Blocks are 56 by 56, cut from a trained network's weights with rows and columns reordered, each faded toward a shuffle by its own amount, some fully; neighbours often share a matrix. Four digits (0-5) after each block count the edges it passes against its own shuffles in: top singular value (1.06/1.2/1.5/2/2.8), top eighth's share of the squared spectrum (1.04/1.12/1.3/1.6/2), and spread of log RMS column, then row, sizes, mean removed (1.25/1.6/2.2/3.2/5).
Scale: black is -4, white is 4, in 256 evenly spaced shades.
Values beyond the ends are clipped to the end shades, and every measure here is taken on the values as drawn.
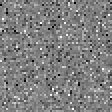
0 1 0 0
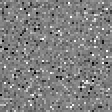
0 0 0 0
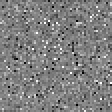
0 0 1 0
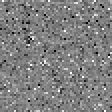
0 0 1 0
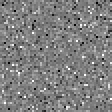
0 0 0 0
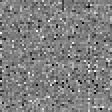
1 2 1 0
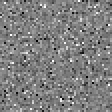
0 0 0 0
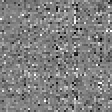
2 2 2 0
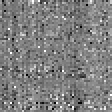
3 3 0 2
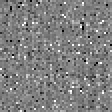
1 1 0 1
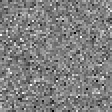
0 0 0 0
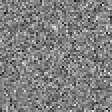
0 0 0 0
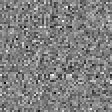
3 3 0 2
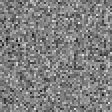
1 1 0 0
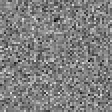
3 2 0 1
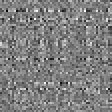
4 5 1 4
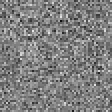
3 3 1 1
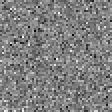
1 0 0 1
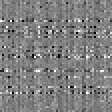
3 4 0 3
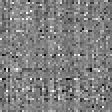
3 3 0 3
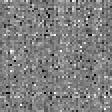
2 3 0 2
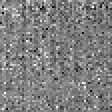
3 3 0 2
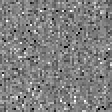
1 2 0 0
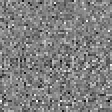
2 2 0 2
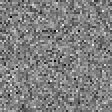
2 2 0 0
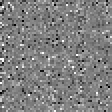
1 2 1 0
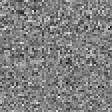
3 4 1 2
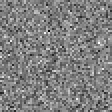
2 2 0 0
